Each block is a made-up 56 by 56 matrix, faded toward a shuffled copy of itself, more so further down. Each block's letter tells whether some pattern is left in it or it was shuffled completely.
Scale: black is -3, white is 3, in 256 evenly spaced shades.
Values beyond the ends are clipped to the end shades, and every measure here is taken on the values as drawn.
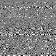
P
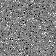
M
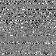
P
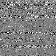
P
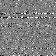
P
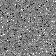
M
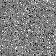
M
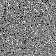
M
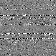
P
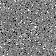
M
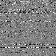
P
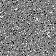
M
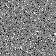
M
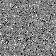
M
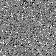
M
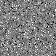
M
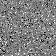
M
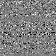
P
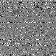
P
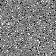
M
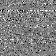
P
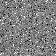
M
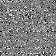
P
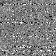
P
